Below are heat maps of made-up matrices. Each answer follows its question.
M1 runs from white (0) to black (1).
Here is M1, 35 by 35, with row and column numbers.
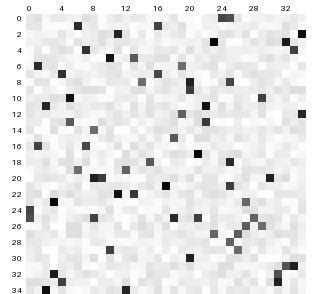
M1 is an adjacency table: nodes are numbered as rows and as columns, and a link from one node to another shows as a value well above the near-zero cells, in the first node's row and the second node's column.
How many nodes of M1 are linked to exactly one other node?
7
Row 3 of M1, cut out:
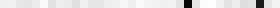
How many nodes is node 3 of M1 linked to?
2
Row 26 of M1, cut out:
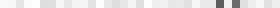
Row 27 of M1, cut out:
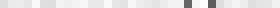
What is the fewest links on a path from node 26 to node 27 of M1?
1
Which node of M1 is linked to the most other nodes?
node 25
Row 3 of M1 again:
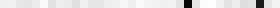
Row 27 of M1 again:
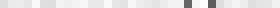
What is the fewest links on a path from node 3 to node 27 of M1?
2
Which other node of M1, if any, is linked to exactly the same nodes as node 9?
node 30
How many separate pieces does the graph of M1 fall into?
2
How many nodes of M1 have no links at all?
0
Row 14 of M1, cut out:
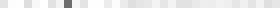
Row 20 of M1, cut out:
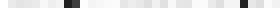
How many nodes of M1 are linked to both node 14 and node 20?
1
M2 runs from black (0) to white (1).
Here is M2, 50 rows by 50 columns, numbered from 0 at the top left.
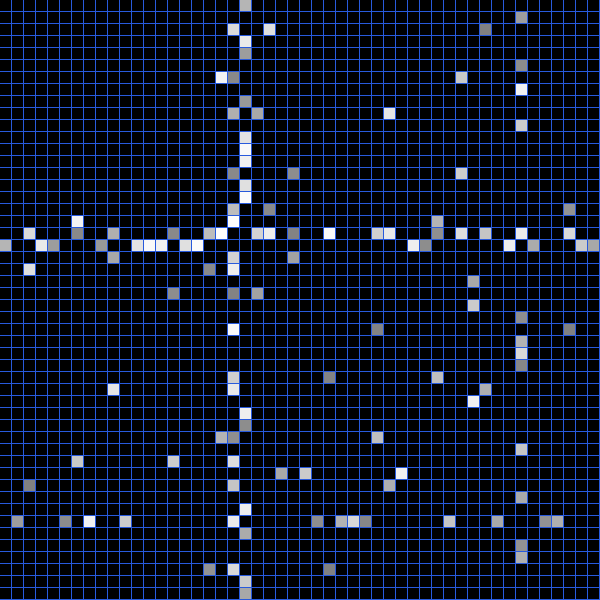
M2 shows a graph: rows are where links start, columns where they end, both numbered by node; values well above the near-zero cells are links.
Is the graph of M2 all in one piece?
no
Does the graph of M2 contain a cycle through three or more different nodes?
yes
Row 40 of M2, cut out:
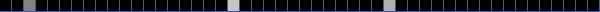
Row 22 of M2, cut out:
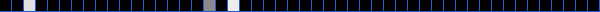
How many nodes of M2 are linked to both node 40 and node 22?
2
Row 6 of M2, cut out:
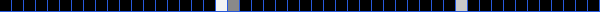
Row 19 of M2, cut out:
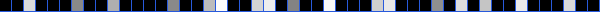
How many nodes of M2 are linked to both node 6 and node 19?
2
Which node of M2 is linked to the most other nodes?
node 19
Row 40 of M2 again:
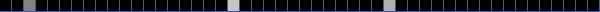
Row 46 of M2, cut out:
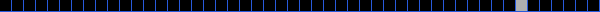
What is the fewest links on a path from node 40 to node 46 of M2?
3
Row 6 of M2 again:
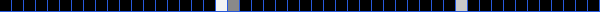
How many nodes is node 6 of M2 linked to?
3
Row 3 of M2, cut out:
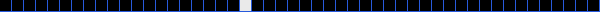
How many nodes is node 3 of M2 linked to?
1
